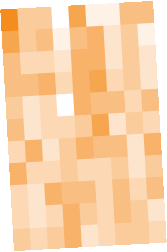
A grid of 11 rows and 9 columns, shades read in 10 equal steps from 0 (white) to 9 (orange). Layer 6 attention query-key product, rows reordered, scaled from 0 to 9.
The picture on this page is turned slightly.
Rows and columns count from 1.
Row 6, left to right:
5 2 3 3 4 7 2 4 3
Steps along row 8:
down same up down same up down up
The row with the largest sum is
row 4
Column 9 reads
5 1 2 2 5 3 6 4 5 2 3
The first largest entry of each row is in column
1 1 5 6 5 6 2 1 3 4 4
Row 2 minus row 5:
3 2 2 1 -1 1 -3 1 -4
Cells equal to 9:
1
